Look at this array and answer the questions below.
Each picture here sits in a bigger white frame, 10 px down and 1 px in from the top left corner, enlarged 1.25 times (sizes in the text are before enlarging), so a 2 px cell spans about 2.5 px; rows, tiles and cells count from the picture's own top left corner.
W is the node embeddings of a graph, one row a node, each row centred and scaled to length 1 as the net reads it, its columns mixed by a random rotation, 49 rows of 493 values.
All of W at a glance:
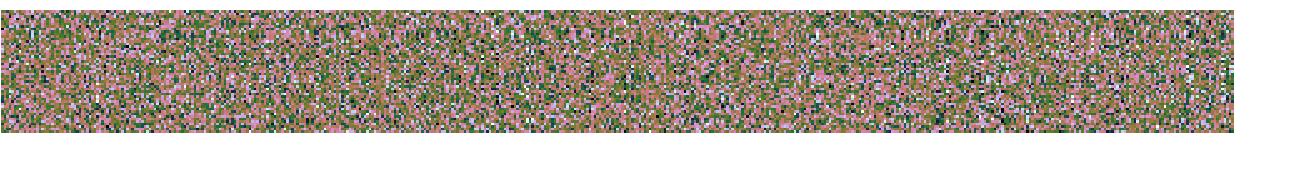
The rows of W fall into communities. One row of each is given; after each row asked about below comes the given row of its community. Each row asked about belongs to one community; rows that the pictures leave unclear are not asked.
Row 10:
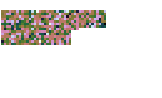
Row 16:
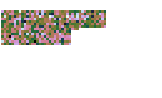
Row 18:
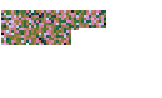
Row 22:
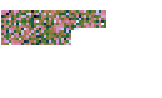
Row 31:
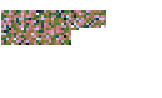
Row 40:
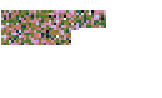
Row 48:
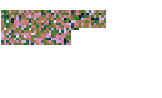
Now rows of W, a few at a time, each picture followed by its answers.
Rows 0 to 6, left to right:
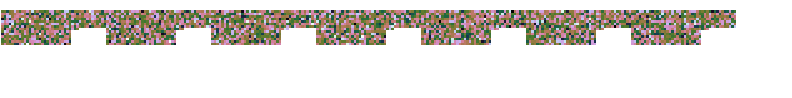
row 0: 18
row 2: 22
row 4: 40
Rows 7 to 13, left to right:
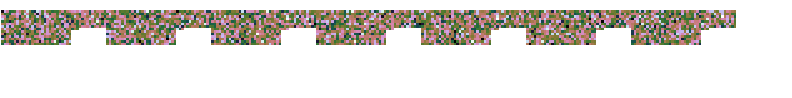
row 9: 18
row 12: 16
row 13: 18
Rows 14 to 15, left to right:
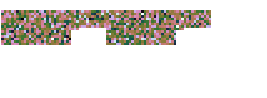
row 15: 31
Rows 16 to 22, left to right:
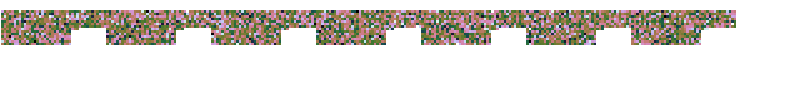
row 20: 40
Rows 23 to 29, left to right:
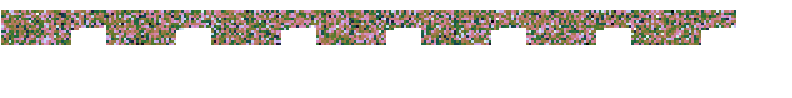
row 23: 31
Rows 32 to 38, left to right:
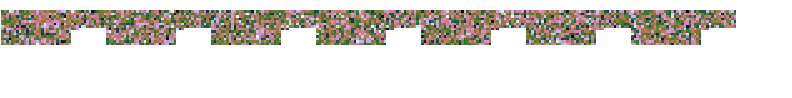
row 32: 40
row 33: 10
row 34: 31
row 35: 31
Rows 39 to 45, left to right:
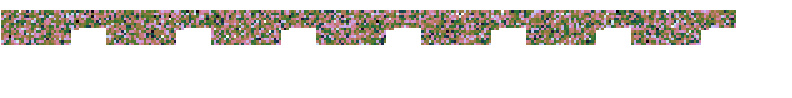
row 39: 16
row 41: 48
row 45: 40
